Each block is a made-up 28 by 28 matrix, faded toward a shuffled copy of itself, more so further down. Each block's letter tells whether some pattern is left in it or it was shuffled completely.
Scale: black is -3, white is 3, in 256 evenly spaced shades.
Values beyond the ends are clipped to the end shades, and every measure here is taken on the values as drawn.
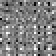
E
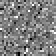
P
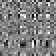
E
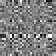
E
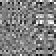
E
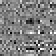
E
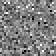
P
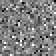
P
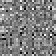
E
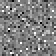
P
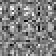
E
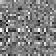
E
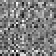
E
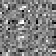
E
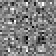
E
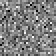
P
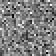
P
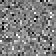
P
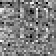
E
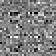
E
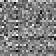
E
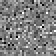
P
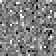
P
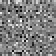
E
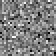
P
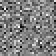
E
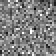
P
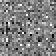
E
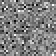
E
